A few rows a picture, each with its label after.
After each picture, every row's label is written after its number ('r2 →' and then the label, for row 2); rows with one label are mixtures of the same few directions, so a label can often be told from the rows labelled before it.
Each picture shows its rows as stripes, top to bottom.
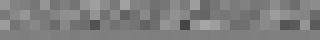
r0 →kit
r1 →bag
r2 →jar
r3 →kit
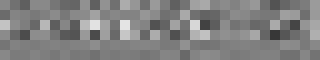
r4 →bag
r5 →jar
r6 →kit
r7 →bag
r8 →jar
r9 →jar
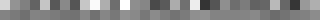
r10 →kit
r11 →bag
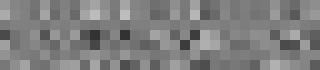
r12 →kit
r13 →kit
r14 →kit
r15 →kit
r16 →jar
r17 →kit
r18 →bag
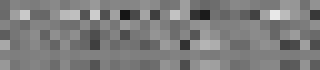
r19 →jar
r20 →bag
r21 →bag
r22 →kit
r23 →jar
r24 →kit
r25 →jar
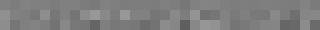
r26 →jar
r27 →kit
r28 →jar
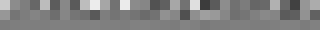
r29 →kit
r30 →jar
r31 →jar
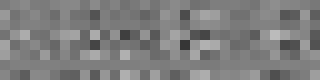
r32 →bag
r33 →jar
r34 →jar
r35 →bag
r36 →jar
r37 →kit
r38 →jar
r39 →bag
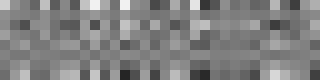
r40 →kit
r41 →kit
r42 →bag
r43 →kit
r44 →bag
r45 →bag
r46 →bag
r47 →bag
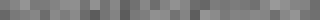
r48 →bag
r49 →kit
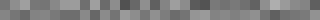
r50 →bag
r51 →bag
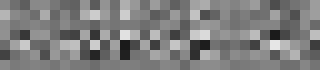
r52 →bag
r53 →kit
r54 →jar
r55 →bag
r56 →bag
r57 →kit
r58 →jar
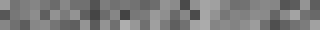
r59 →jar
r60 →kit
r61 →bag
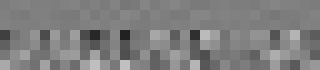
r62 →bag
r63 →bag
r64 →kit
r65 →kit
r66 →kit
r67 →bag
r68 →kit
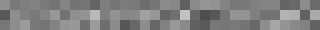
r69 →jar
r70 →jar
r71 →bag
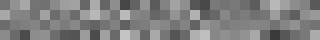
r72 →bag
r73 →kit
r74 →kit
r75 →bag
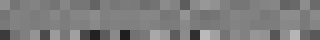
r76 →jar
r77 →jar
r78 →jar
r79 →kit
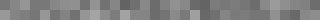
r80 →bag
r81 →kit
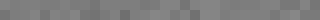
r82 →jar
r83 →kit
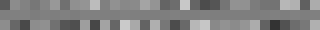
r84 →jar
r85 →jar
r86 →bag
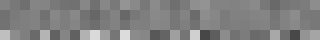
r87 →bag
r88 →kit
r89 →kit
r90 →kit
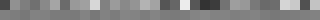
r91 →jar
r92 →bag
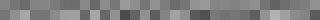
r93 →bag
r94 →bag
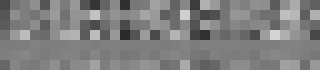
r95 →kit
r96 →jar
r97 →kit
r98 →bag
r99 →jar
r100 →bag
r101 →jar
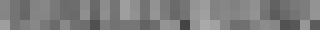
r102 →bag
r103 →bag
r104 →jar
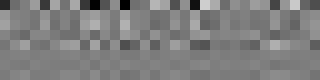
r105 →kit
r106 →kit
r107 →kit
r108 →bag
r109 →bag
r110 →bag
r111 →bag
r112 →bag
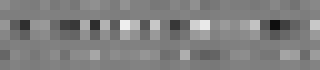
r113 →kit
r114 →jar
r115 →bag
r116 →bag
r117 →jar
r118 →jar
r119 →jar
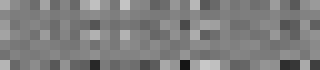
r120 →kit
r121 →kit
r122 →jar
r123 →kit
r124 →bag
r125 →jar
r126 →jar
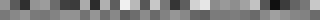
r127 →bag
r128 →bag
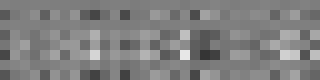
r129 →jar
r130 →kit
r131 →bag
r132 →jar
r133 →bag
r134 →jar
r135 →bag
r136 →kit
